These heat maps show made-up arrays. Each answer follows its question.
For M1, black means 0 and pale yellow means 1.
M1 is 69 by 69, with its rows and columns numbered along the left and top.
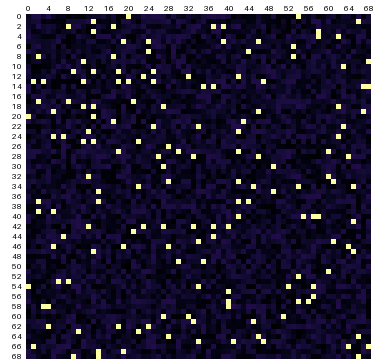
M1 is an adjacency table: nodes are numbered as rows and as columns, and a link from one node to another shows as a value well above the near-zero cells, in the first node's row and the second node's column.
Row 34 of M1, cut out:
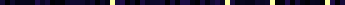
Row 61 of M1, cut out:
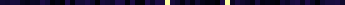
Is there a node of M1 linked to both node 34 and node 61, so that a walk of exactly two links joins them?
yes
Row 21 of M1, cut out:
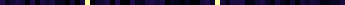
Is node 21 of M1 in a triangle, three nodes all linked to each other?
no
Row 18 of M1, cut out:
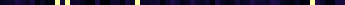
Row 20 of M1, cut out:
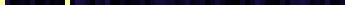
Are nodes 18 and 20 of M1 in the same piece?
yes
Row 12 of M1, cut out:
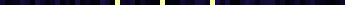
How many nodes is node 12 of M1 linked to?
3
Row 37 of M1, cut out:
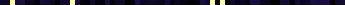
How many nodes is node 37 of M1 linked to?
4
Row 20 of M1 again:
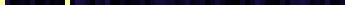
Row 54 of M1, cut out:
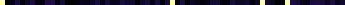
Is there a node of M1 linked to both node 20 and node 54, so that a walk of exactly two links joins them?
yes
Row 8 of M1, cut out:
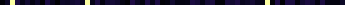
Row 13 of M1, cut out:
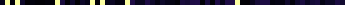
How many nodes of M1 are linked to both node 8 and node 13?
0
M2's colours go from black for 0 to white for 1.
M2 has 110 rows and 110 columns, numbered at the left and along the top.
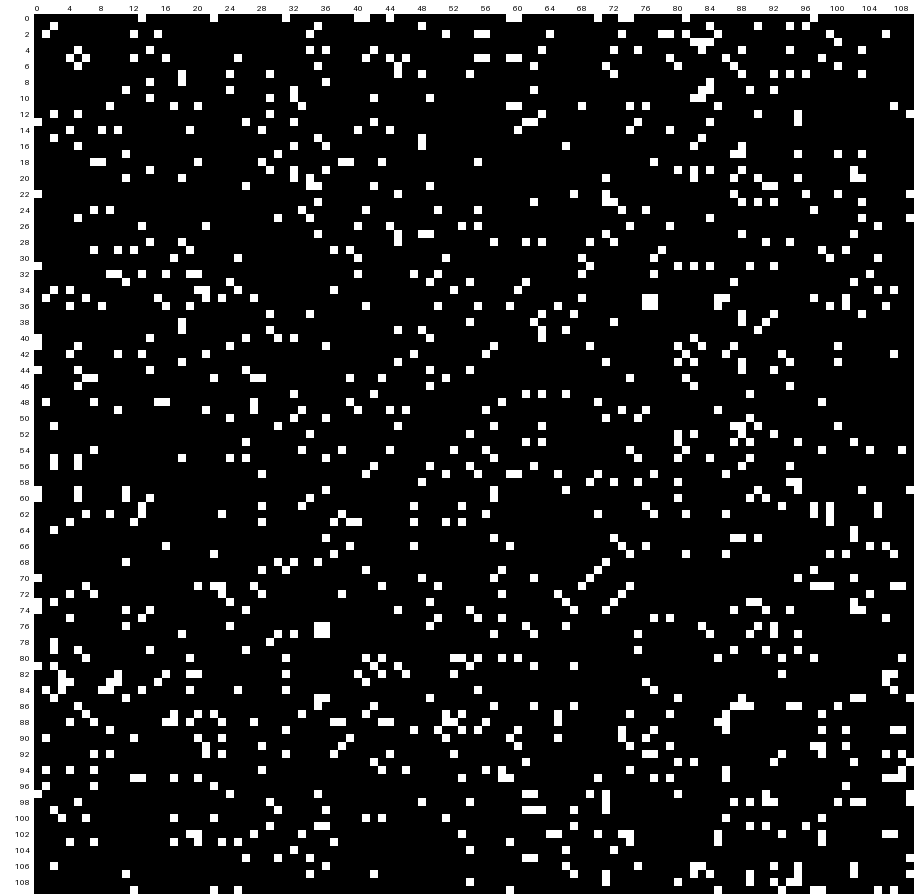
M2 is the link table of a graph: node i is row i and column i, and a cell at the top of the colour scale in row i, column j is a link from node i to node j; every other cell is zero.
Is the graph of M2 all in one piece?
yes
